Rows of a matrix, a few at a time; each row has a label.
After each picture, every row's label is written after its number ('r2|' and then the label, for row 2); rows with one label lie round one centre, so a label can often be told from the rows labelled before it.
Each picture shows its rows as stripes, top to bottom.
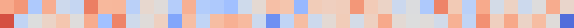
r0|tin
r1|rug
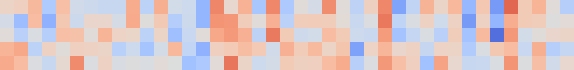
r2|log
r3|log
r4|log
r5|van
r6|van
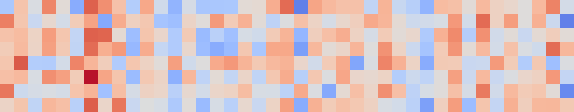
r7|tin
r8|rug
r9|tin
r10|tin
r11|van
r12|tin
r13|rug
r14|tin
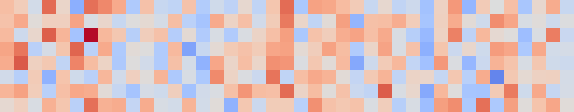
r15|tin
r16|van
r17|tin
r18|van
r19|van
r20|log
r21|van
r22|tin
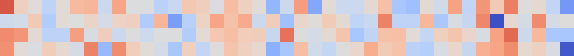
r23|rug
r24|log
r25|van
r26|rug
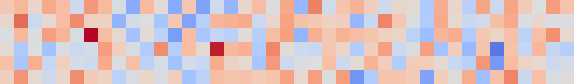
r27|tin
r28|van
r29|tin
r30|log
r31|log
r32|van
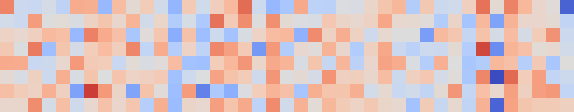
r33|rug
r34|log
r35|tin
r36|log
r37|van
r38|log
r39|tin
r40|log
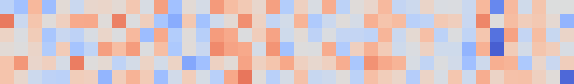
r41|log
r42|rug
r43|log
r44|log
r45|van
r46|rug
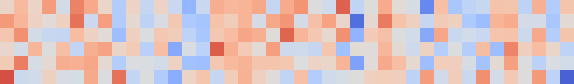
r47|van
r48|van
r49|van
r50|log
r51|van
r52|rug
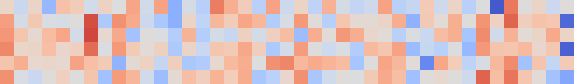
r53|log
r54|rug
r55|tin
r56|rug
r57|van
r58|rug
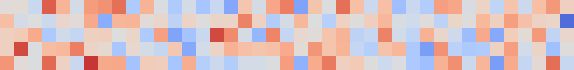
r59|tin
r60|rug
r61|log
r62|van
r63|tin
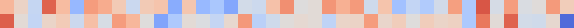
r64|tin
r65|rug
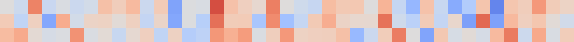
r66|log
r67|log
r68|van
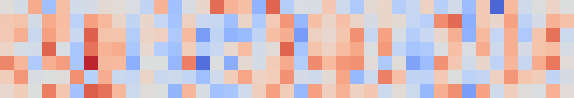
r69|log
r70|tin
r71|tin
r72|tin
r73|tin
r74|van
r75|tin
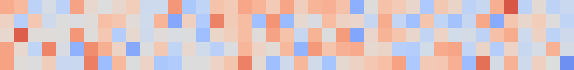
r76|van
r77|log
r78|van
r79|tin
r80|rug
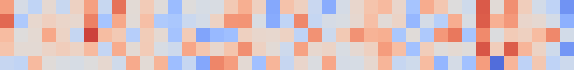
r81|rug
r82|rug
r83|tin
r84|rug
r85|log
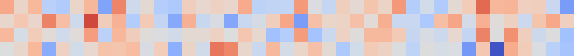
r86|rug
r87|tin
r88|rug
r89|log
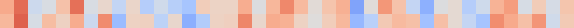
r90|van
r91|van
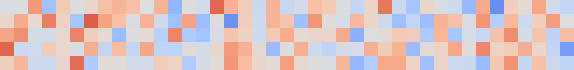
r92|log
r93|tin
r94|van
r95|rug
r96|van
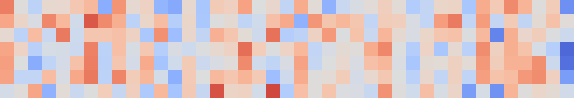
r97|rug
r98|tin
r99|log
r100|rug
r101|rug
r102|rug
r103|log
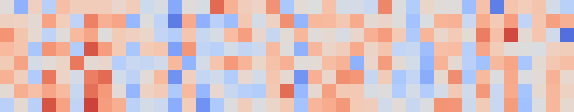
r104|log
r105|tin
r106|rug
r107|tin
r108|van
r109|tin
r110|tin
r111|tin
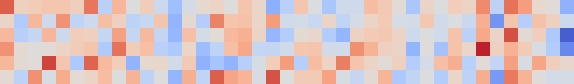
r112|rug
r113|log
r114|rug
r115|rug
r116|tin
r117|log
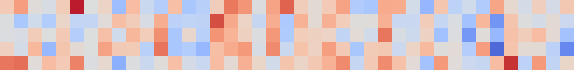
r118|van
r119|log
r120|log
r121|log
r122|van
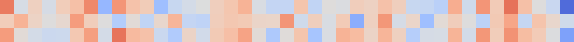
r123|rug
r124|van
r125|rug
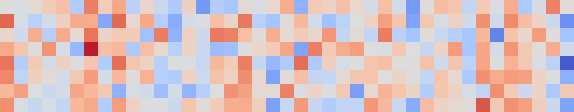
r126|tin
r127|rug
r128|log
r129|tin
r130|rug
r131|rug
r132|van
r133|rug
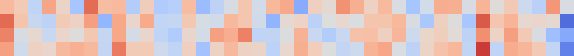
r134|tin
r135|rug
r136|rug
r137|rug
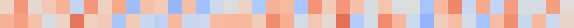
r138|tin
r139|van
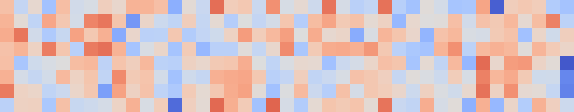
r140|log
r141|tin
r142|van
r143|tin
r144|rug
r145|rug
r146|rug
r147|log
